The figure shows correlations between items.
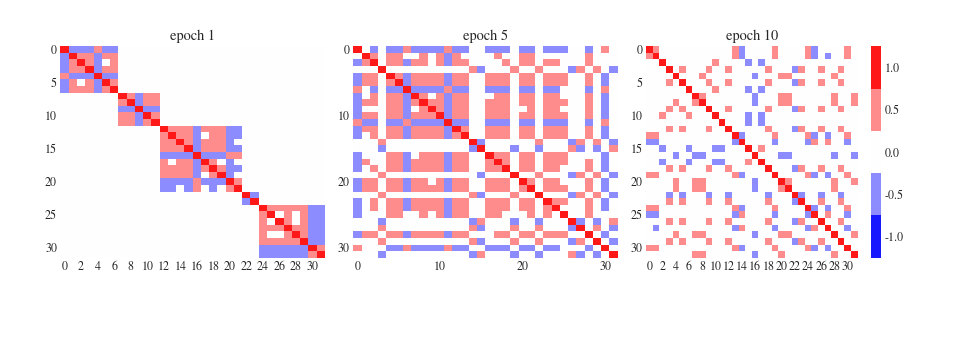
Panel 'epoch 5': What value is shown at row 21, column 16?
0.5
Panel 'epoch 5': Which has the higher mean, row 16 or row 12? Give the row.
12
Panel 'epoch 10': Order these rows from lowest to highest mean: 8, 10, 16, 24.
16, 10, 24, 8
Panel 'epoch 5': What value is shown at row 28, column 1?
0.5
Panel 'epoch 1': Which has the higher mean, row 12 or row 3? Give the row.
12
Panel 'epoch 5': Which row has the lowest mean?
11
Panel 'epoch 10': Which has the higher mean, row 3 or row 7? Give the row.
3
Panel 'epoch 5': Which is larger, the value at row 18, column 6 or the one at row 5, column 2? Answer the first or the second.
the second
